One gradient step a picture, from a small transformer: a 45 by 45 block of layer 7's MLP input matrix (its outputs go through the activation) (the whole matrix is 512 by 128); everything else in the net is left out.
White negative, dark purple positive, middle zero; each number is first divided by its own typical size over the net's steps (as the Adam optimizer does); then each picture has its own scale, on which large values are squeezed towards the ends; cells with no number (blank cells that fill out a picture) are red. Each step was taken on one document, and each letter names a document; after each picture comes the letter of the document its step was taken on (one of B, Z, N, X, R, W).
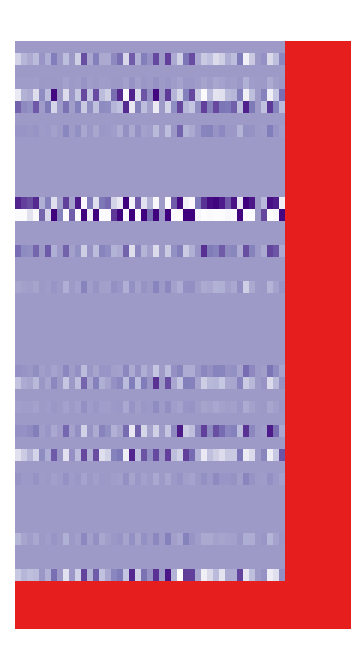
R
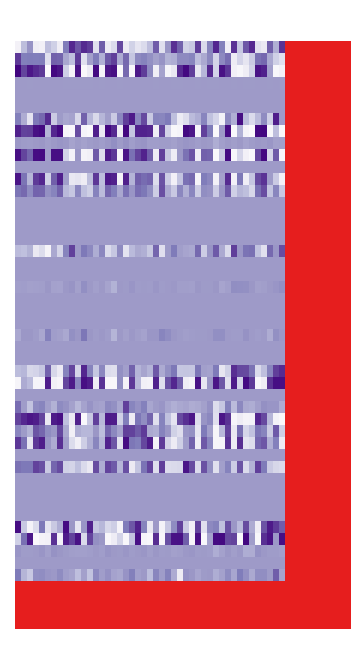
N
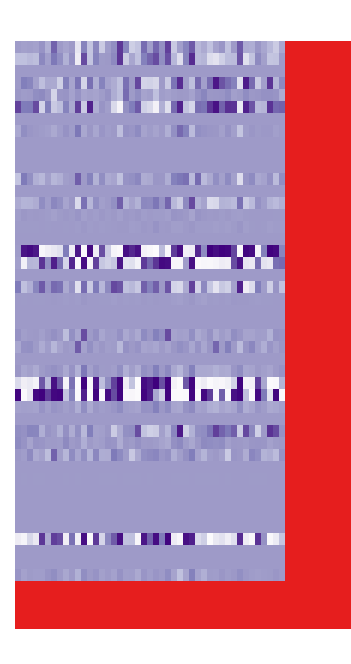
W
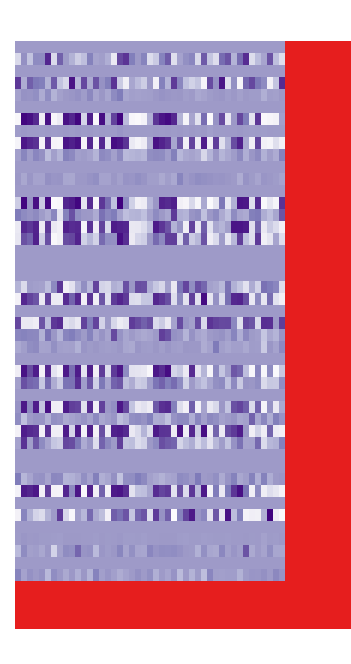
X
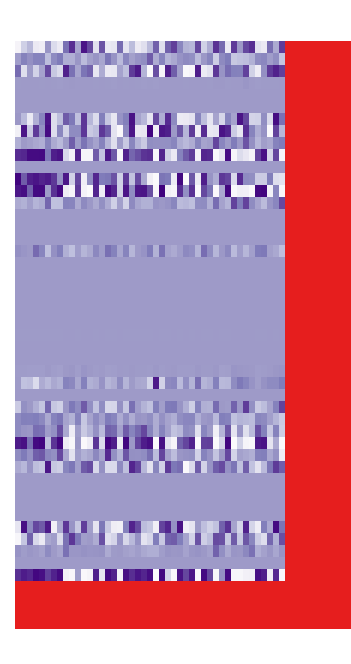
N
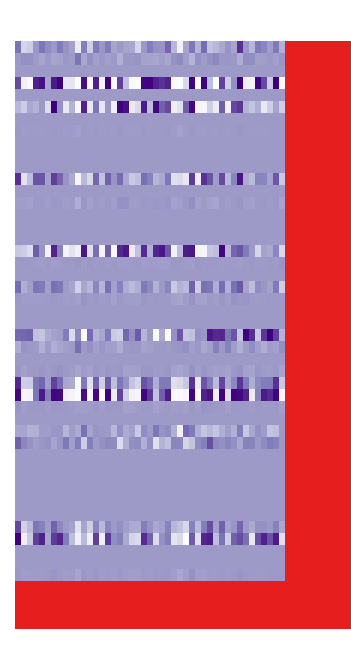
W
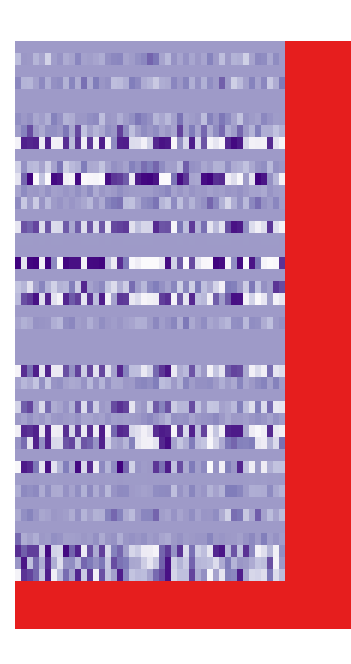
X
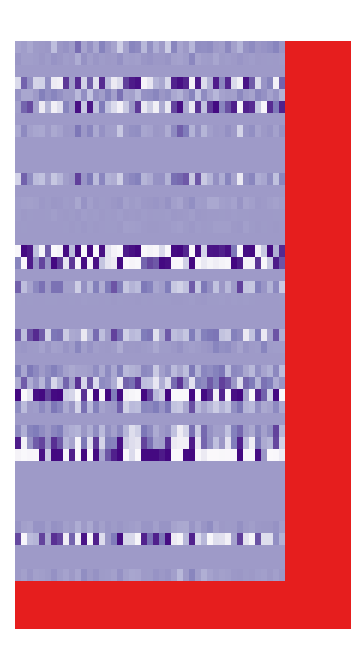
W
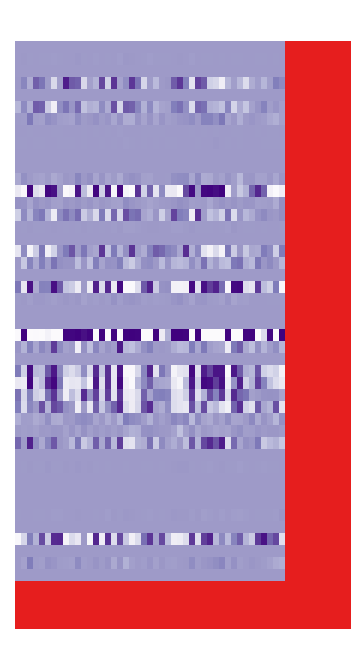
W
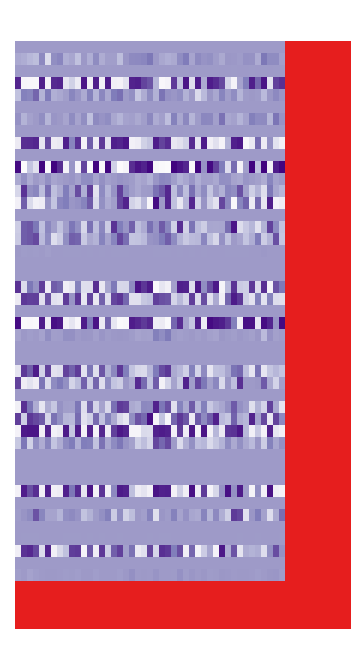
X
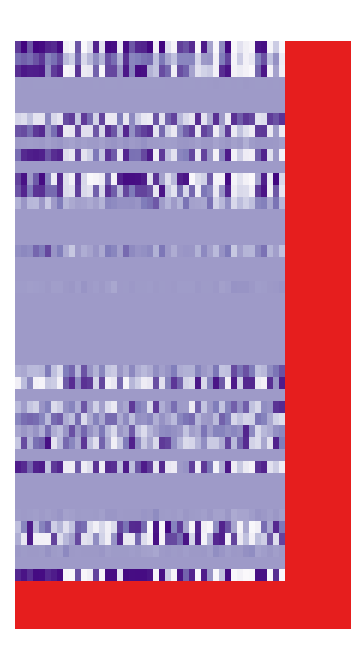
N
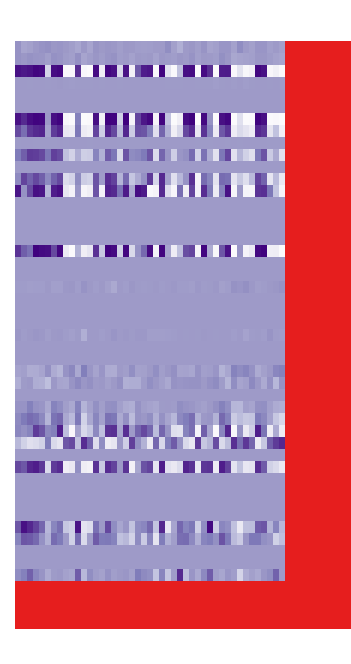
N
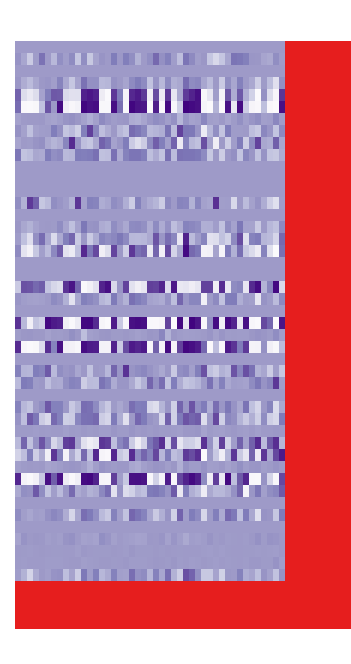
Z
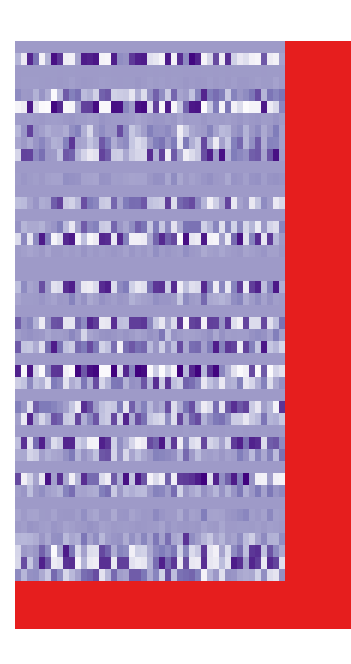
Z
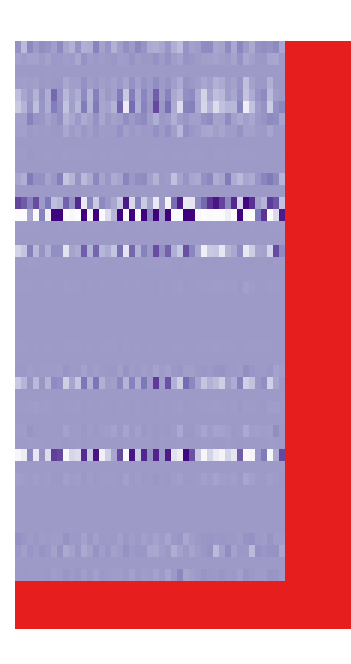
R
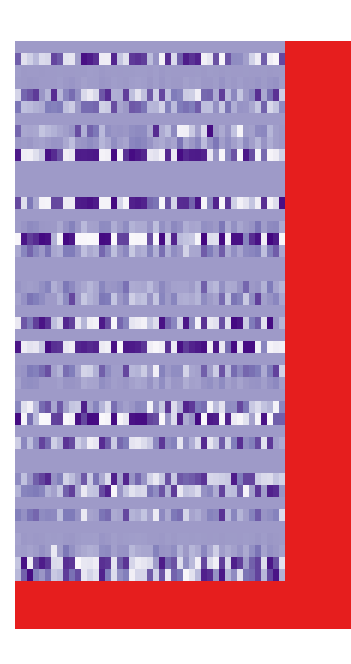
Z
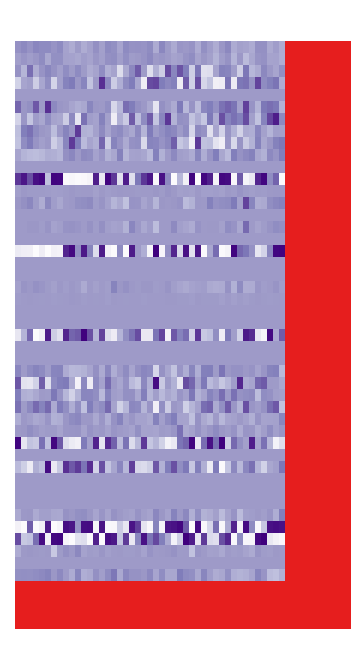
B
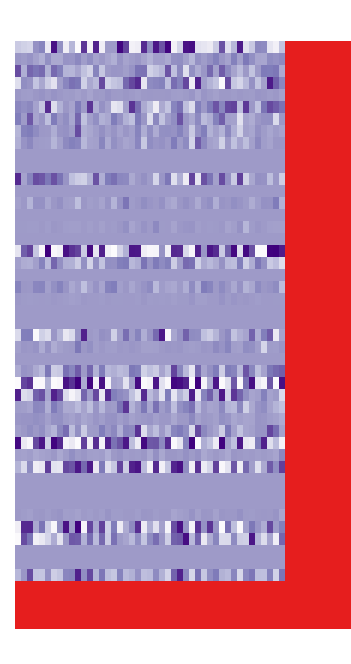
B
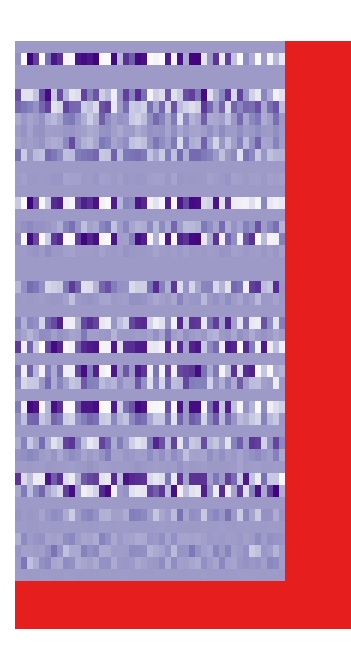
Z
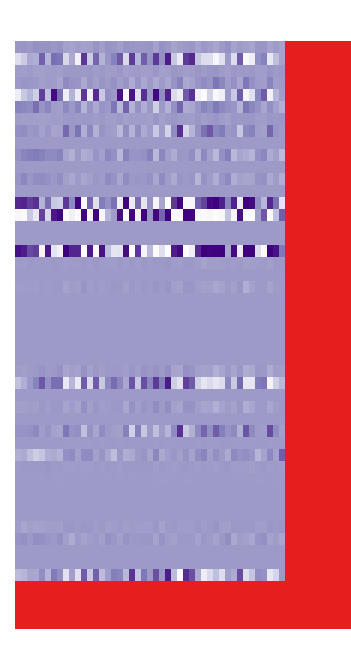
R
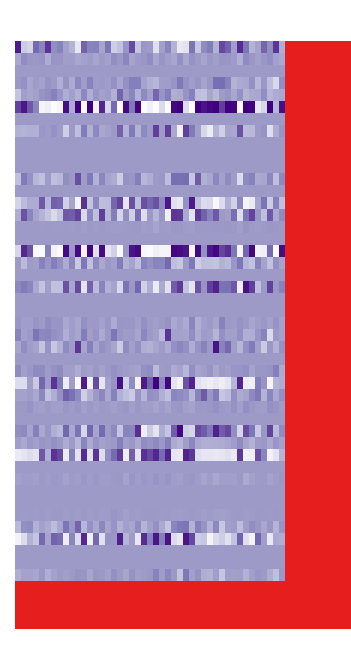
W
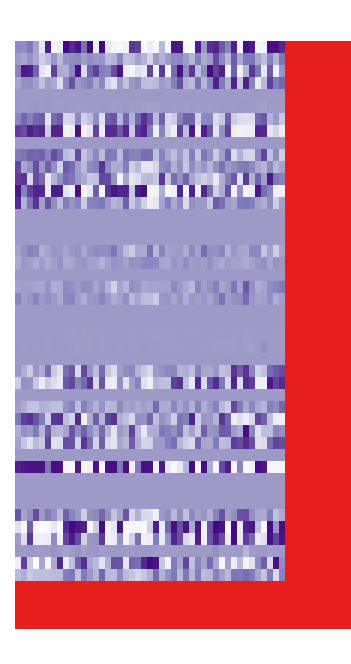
N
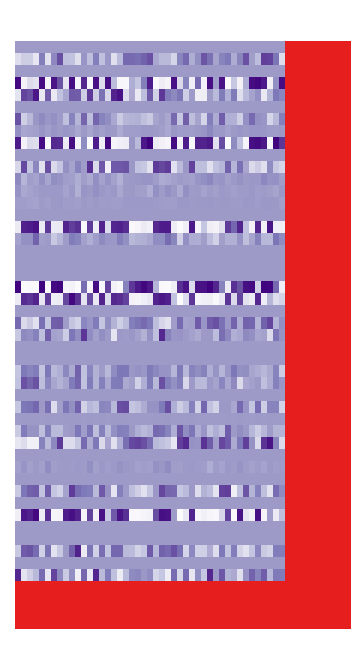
X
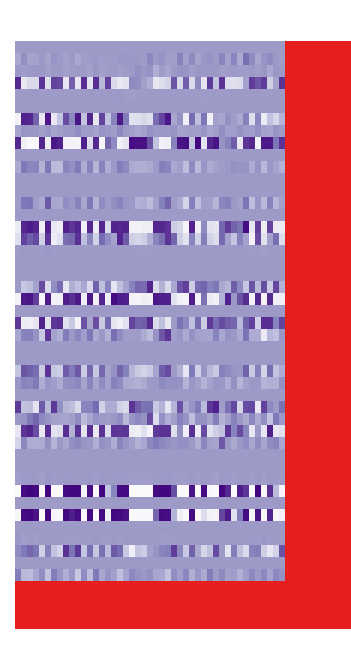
X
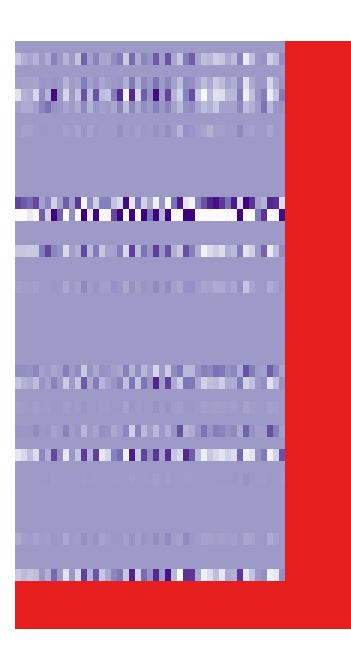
R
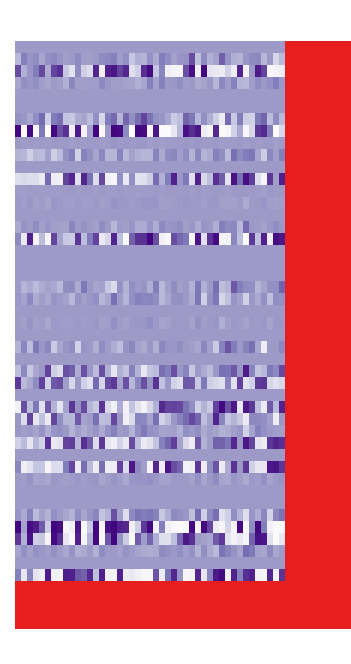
N
